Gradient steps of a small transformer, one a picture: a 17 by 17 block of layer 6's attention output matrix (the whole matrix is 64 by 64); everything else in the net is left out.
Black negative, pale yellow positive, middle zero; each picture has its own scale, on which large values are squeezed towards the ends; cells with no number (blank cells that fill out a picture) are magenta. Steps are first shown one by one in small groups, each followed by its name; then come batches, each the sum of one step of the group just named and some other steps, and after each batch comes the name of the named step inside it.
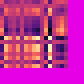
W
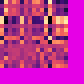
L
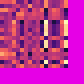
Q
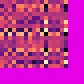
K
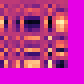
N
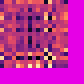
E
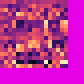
Q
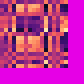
K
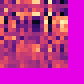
L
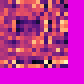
K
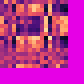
L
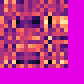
L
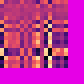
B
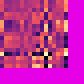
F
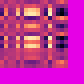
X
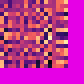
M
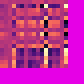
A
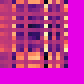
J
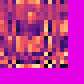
F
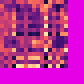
J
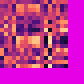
B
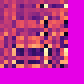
A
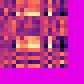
X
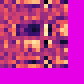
J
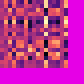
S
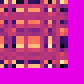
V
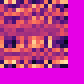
V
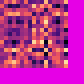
S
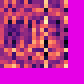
S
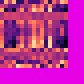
V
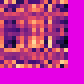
V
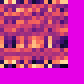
V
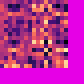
S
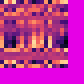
V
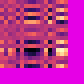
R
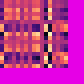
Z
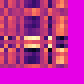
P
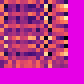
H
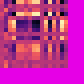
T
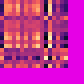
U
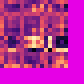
P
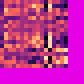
U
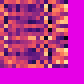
H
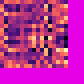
H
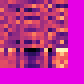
R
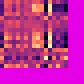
U
